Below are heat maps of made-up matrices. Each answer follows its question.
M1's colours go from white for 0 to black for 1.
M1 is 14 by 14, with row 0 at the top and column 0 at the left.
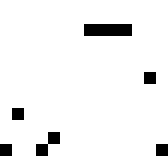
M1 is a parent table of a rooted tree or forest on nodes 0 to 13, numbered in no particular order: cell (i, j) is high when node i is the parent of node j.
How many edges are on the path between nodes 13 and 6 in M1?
2
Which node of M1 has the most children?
2
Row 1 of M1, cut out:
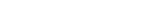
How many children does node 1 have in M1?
0
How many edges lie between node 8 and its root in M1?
1
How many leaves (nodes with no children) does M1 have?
9
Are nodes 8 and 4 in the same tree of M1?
no
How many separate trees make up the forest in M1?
4
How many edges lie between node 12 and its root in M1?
1
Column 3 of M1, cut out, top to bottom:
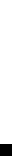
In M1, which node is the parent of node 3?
12
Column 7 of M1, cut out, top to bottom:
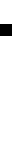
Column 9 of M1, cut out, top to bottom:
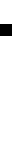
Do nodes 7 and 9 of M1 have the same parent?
yes
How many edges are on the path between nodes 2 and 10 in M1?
1
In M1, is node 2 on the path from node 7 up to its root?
yes
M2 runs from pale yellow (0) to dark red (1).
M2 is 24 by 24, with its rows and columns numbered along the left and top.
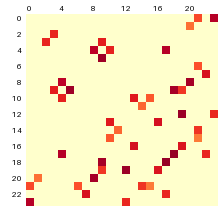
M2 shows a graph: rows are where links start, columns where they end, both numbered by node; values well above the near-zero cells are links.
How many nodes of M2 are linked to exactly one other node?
6
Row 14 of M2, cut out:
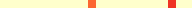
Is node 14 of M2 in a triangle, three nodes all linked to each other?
no
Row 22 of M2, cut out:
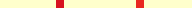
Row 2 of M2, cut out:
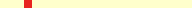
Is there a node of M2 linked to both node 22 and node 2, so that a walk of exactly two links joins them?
no
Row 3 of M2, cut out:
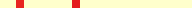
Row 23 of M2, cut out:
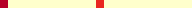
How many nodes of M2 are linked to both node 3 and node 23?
0
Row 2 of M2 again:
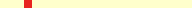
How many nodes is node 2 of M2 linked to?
1
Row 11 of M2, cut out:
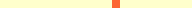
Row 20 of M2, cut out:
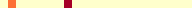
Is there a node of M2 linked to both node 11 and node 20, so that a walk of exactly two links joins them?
no
